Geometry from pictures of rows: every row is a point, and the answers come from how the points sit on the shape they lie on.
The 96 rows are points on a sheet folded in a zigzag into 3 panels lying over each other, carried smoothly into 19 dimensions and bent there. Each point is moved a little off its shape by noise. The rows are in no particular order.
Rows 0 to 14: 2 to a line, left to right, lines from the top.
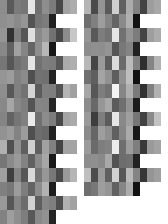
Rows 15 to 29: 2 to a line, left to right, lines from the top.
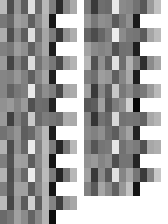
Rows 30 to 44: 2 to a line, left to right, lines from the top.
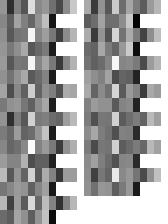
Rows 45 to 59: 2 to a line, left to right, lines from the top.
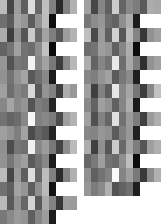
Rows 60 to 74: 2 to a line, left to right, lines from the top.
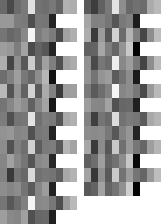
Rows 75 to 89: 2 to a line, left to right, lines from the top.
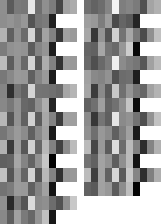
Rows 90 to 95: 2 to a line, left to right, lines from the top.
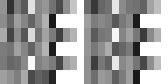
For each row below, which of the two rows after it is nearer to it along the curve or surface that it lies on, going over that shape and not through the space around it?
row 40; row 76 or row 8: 76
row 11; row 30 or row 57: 57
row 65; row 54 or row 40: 40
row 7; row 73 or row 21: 21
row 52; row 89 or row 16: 89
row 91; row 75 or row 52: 52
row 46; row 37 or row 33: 37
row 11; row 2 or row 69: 69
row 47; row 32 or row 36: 36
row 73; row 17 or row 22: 22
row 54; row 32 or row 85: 85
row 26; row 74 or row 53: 53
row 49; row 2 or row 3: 2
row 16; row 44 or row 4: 4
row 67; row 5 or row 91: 91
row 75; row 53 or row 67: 53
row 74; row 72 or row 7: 7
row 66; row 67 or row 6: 6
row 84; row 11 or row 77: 11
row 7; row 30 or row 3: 30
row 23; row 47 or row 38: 47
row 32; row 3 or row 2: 2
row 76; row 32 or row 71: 32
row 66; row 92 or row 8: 92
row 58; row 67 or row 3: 67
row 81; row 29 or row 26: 26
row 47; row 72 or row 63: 63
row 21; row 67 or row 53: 53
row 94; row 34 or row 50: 34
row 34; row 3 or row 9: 9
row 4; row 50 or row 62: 62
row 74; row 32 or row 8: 32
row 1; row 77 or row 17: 77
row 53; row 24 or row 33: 24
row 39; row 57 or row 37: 37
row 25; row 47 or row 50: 50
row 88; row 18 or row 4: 4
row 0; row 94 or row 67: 94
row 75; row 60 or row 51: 60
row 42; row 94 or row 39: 39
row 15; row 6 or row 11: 11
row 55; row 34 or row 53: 34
